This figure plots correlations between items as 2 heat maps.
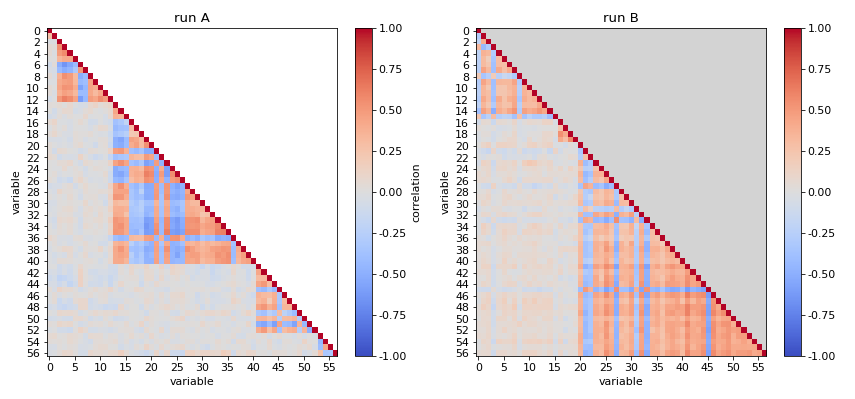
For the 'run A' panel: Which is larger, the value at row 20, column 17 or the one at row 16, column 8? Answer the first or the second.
the first
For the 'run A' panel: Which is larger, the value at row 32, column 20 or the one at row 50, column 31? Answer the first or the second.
the second
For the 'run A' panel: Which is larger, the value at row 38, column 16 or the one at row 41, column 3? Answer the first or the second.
the second
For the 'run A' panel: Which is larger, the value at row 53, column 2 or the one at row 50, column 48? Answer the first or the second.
the second
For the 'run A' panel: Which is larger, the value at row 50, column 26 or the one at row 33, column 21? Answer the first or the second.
the second
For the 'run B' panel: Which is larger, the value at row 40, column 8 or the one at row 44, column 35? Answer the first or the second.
the second
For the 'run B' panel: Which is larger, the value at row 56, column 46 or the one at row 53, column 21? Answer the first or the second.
the first
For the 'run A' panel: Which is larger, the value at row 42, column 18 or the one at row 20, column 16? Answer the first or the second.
the second
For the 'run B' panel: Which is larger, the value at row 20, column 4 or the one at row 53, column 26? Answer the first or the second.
the second
